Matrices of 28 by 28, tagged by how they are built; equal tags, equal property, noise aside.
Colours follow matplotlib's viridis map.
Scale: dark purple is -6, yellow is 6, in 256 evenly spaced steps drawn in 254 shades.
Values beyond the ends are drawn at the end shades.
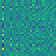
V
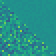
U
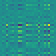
V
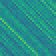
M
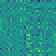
V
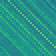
M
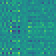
V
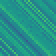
M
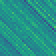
M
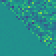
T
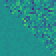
T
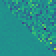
T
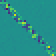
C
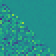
U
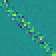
C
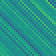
M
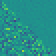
U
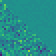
U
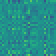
V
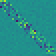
C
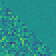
U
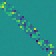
C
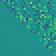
T
